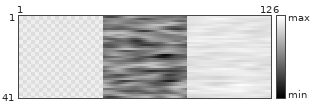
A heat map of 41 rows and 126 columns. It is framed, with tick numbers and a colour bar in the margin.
It is made of 1 by 3 panels. Panel 1,1: very high, checkered, faint in contrast. Panel 1,2: middling, streaked across, strong in contrast. Panel 1,3: very high, streaked across, faint in contrast.
